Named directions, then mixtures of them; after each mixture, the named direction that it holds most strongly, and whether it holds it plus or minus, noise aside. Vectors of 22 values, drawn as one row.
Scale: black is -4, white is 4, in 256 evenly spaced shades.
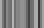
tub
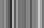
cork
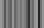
tub, plus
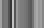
cork, plus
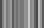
tub, minus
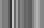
cork, plus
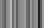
cork, minus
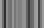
tub, plus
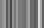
cork, plus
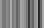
tub, plus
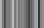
tub, plus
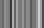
cork, plus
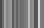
tub, minus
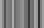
tub, plus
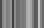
tub, minus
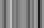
cork, minus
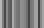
tub, plus
